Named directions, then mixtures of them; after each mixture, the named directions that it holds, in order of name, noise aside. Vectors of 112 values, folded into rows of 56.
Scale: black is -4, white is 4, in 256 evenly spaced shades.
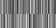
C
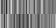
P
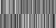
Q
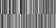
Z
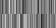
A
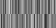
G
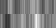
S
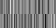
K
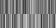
A, C, S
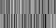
K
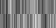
A, K, S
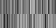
C, K, S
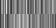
P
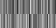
C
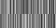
A, K, Q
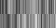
A, S
